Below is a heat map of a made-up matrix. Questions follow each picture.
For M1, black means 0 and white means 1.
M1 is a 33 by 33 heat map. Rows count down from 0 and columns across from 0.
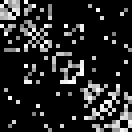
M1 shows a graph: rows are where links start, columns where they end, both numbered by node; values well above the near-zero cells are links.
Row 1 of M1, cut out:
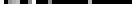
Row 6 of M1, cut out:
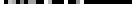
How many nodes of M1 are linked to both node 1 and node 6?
6
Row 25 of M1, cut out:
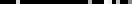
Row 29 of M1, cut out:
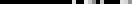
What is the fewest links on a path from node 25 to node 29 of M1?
1
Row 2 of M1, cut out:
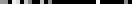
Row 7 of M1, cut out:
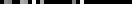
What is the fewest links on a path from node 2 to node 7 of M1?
1
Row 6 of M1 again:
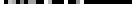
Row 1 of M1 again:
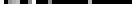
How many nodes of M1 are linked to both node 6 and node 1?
6
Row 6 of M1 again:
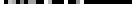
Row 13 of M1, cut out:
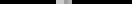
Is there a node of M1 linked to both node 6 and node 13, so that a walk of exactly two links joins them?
yes
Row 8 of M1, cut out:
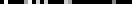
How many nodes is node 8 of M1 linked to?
8
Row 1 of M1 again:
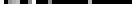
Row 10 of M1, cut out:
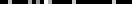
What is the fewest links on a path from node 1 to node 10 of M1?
2
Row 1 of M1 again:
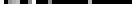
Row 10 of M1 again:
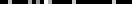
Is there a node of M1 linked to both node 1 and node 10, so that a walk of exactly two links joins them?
yes
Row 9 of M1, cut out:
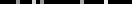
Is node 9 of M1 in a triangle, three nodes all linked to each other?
no
